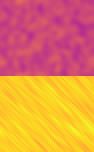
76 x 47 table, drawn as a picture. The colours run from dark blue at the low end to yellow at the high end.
The table splits into 2 rows of 1 panel. Panel 1,1: middling, blotchy, faint in contrast. Panel 2,1: very high, slanting down to the right, faint in contrast.
